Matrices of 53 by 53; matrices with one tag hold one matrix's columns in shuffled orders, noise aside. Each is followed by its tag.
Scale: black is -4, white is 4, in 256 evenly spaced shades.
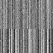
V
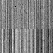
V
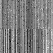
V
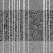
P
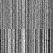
V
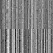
V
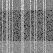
P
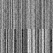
V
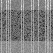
P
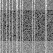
P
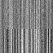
V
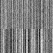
V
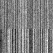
V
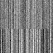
V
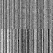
V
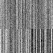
V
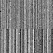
V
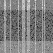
P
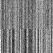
V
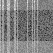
P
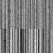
V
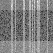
P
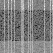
P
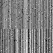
V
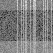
P
